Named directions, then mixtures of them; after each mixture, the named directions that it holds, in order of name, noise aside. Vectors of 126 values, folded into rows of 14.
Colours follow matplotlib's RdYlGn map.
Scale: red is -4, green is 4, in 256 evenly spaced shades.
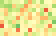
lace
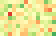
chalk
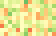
chalk, lace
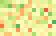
chalk, lace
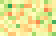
chalk, lace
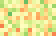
chalk, lace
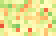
lace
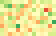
chalk, lace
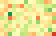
chalk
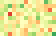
chalk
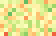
chalk, lace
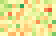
chalk, lace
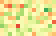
chalk, lace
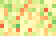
lace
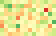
chalk, lace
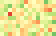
chalk
